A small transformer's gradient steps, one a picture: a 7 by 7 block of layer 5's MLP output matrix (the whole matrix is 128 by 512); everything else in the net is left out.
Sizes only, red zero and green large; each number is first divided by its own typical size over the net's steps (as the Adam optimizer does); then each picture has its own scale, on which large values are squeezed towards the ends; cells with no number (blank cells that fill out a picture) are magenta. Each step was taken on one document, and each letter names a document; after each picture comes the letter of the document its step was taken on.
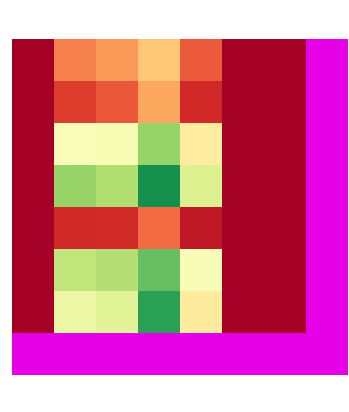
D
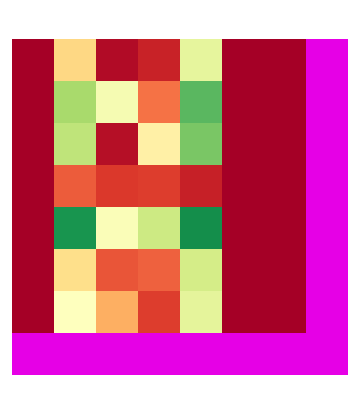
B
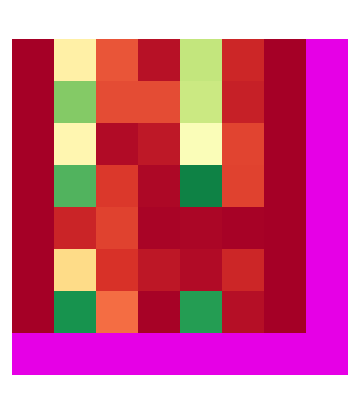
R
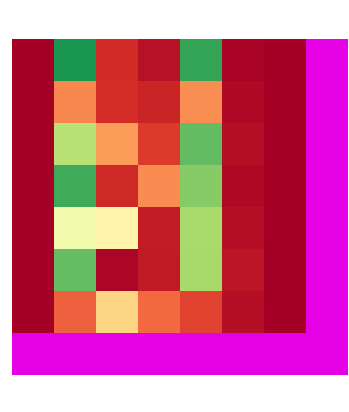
R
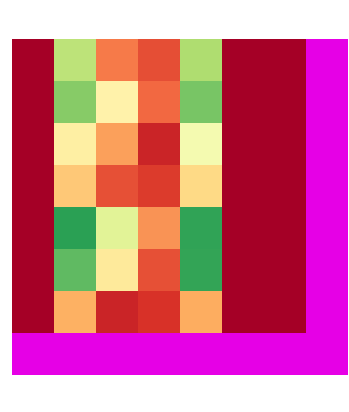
B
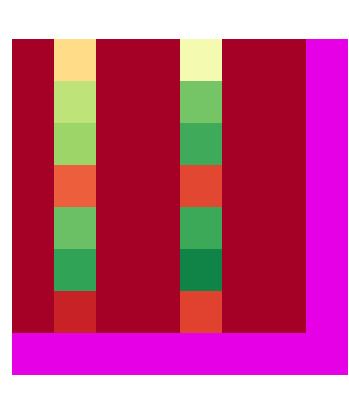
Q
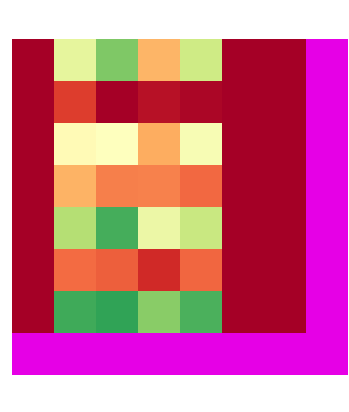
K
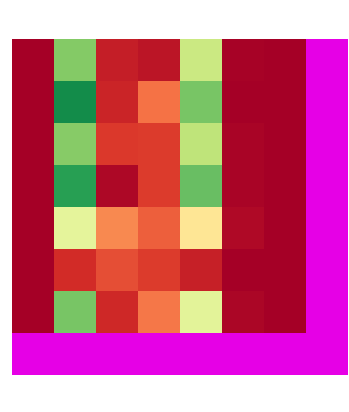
R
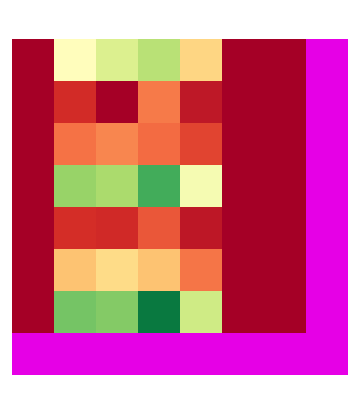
D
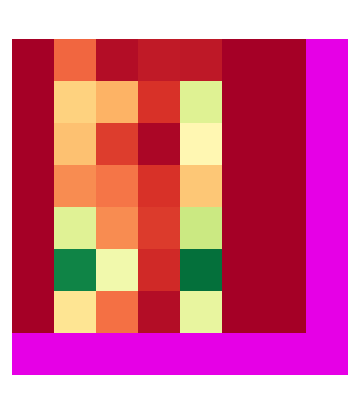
B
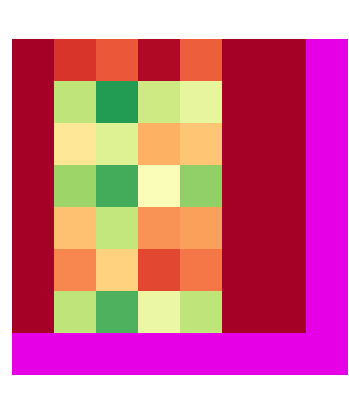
K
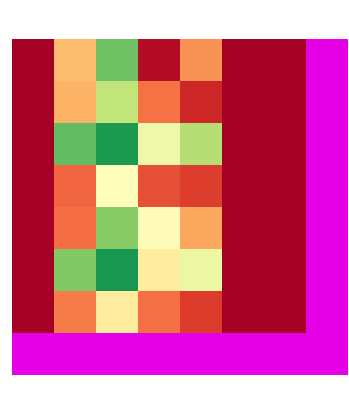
K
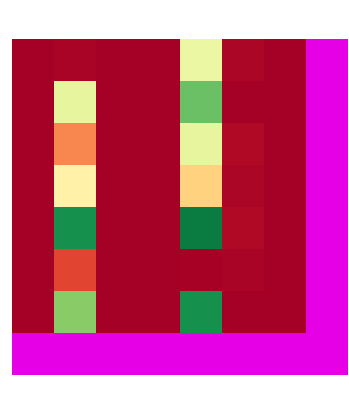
Q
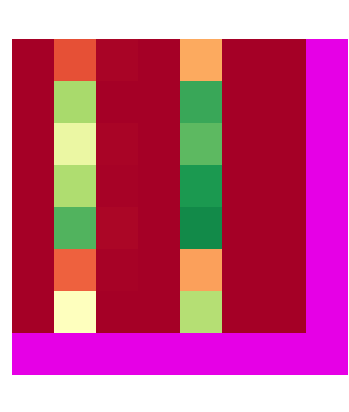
Q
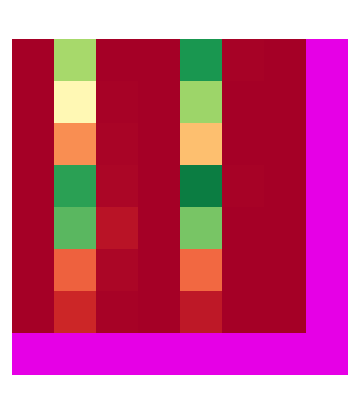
Q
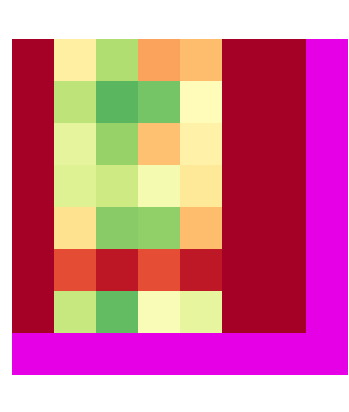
K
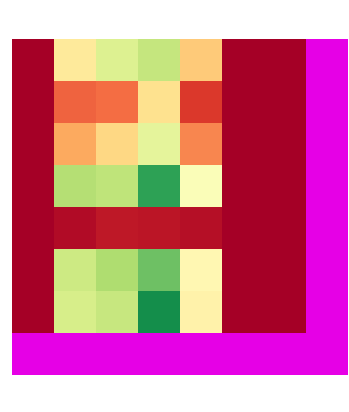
D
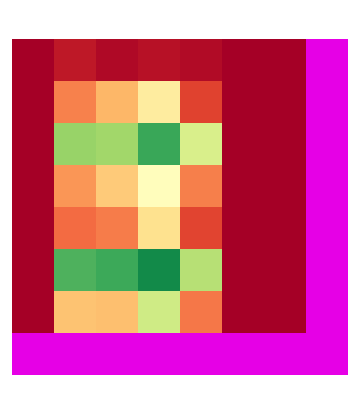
D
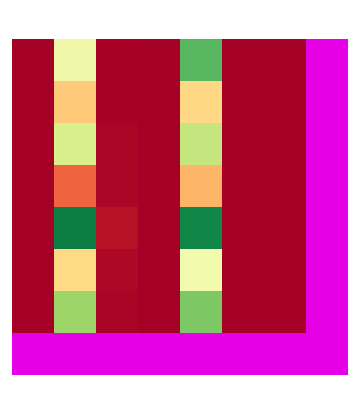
Q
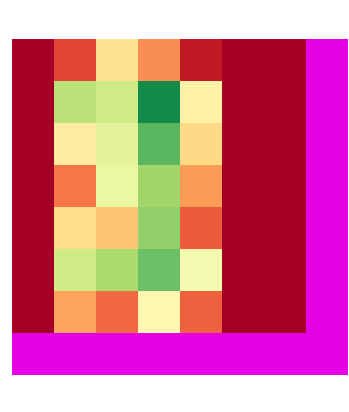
D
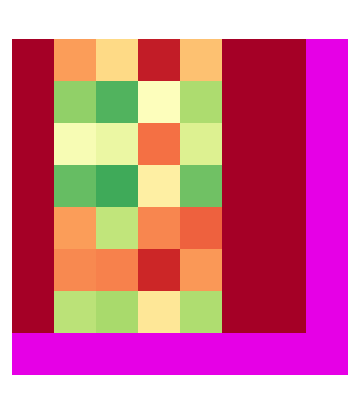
K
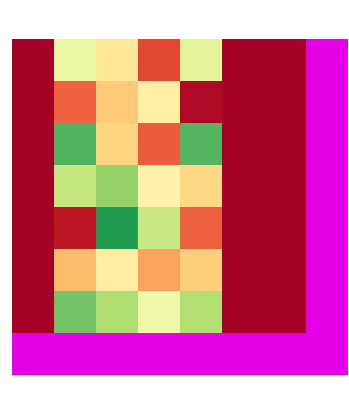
K
